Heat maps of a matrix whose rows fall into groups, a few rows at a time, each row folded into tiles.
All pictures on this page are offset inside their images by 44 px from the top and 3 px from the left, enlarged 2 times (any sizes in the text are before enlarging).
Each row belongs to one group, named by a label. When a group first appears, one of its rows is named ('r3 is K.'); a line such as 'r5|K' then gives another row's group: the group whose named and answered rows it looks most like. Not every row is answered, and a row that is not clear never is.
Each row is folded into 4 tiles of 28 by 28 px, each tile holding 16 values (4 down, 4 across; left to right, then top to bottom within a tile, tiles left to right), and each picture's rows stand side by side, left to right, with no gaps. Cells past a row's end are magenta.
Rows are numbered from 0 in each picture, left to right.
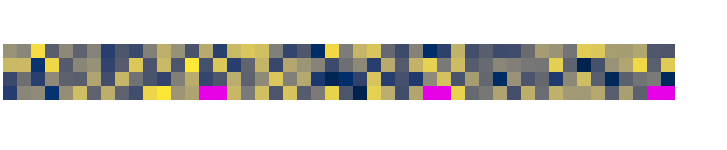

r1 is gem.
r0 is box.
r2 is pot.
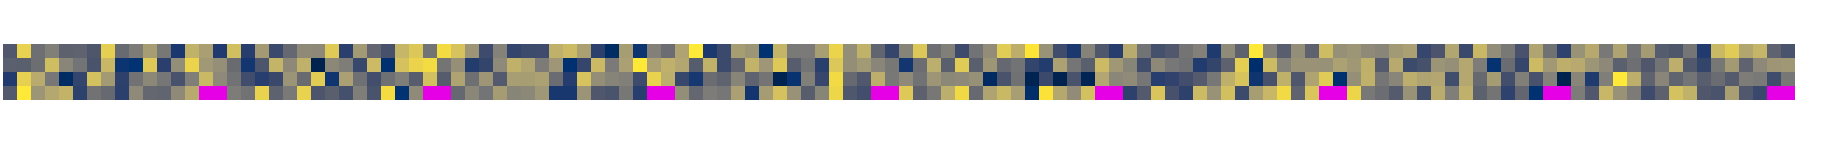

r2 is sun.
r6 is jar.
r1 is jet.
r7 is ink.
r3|ink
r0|sun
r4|gem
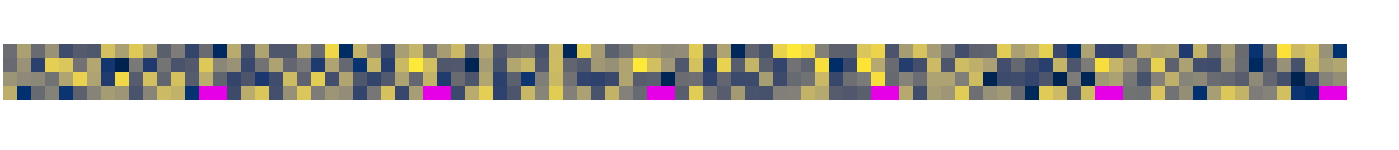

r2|jet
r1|jet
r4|gem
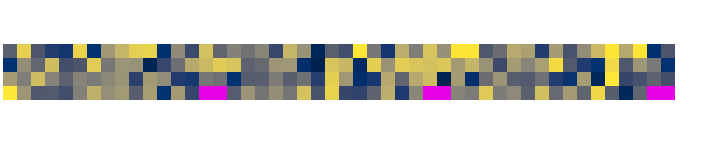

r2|ink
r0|jar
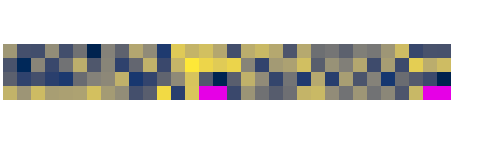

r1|box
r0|jet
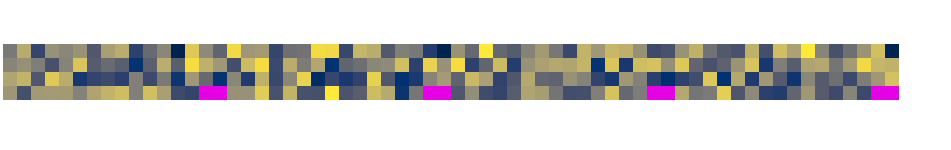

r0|ink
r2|box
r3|sun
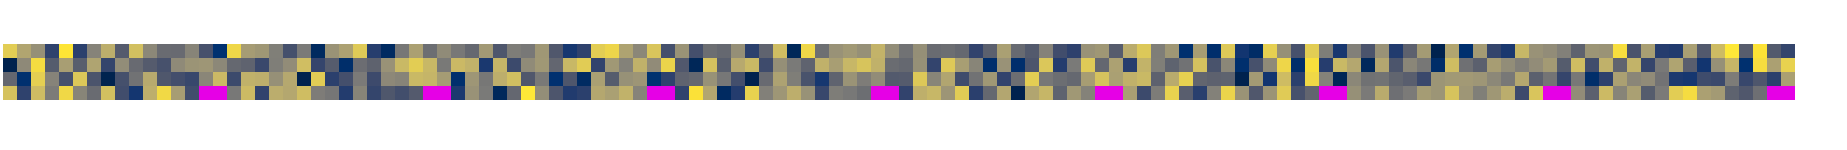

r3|jet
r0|gem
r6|jet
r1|sun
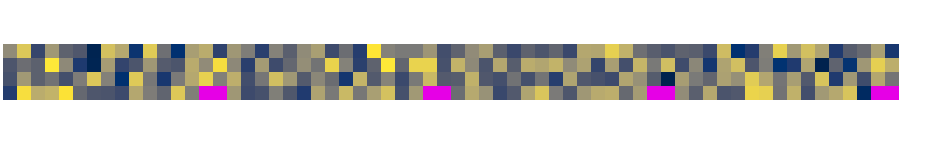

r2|box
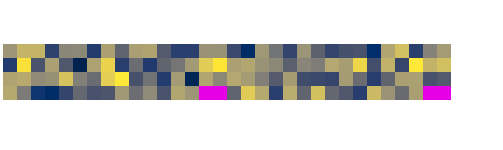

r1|box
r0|jar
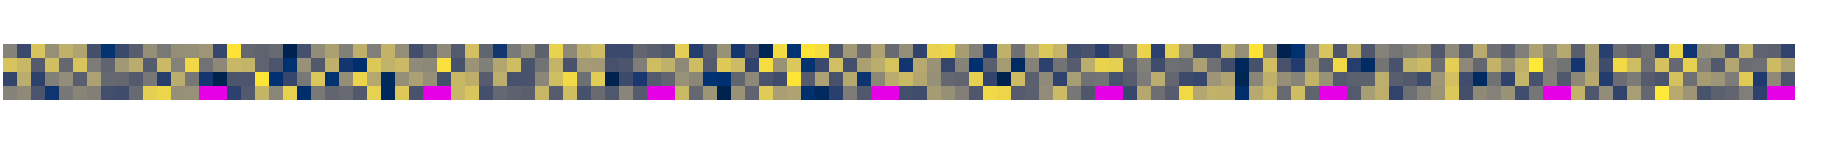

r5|sun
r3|jar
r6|jet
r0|box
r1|pot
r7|jar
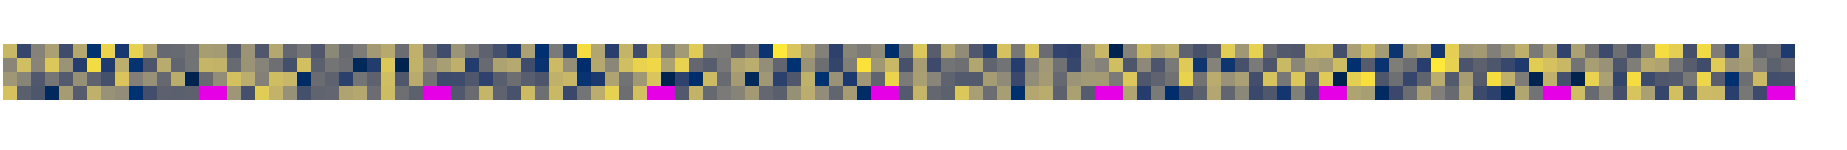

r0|jar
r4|sun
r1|ink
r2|jet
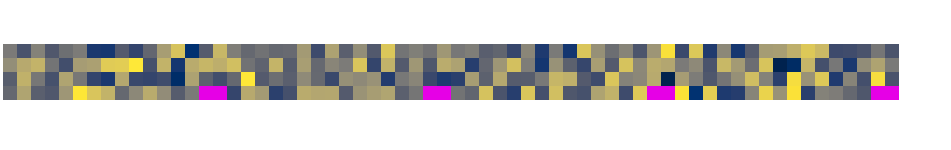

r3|jar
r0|box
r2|jet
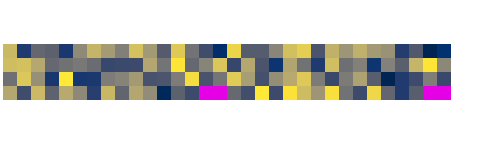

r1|gem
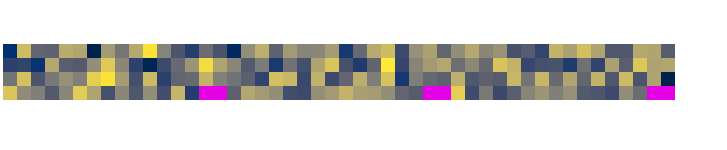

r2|jar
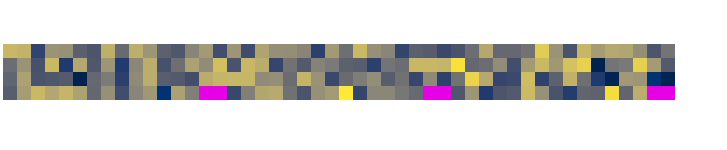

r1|gem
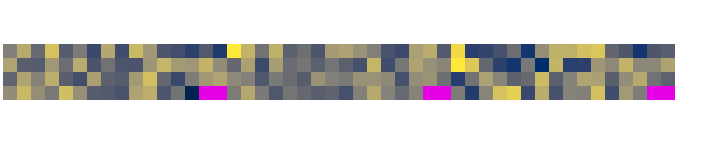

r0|sun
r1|sun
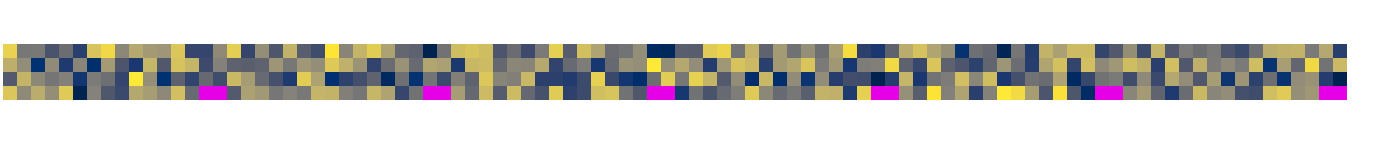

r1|gem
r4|ink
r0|pot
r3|box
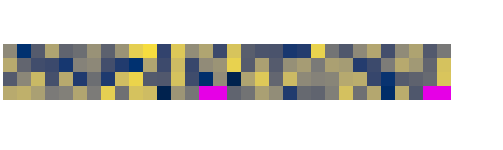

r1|pot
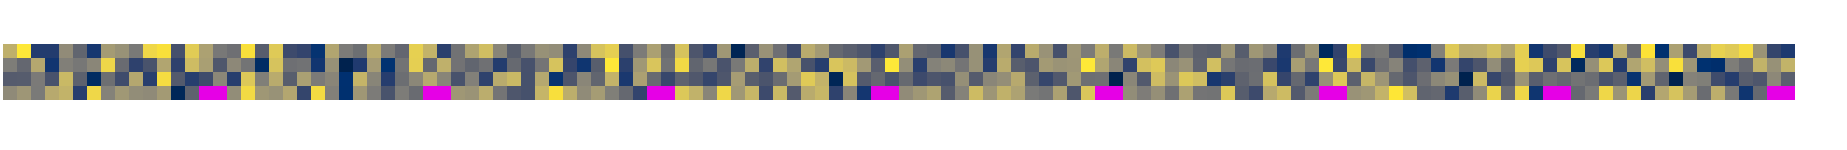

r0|ink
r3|pot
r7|gem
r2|ink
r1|sun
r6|pot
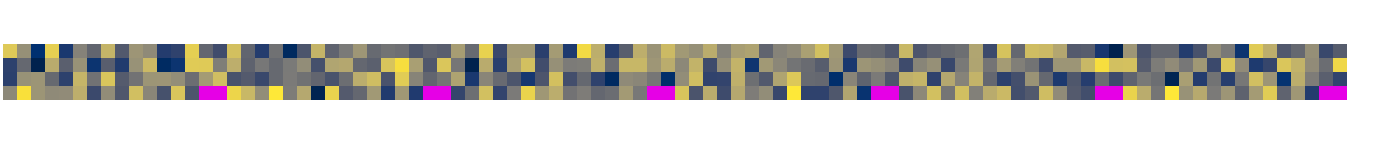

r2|jet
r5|pot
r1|pot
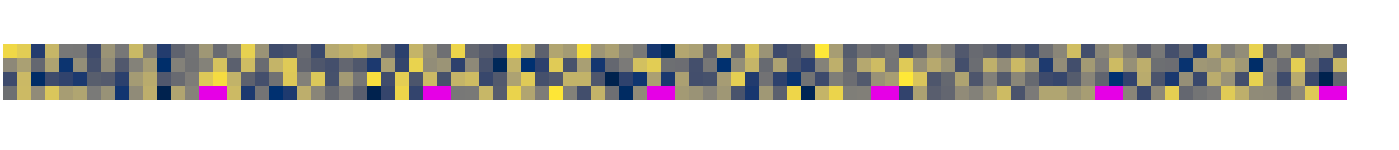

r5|pot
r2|gem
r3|ink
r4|box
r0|sun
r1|jar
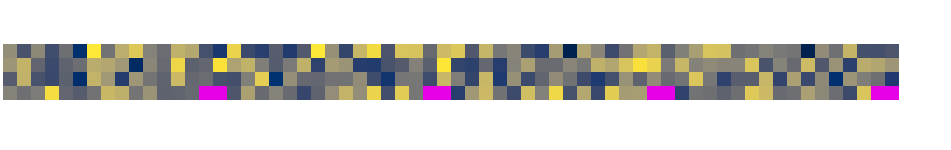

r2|jet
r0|pot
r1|pot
